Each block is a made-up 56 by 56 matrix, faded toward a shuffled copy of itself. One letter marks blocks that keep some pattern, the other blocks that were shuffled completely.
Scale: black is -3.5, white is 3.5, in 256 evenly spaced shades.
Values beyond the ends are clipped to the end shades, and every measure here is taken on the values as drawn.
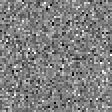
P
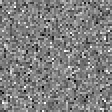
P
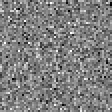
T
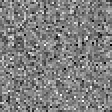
T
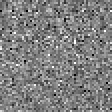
T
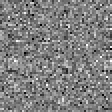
T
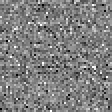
T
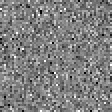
T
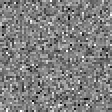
P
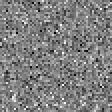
P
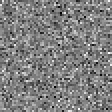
P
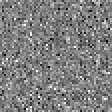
T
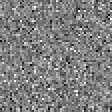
T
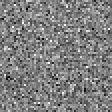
P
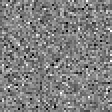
P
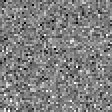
P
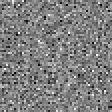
T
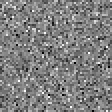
P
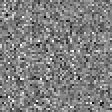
T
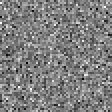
P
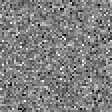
P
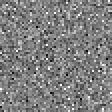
P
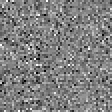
T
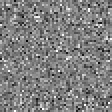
T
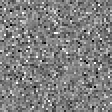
P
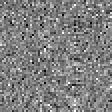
T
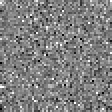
T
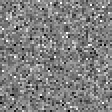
P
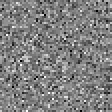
T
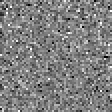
P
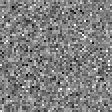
P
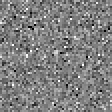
P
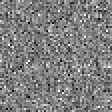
T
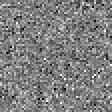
P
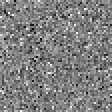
P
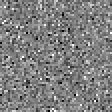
P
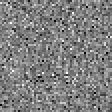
P
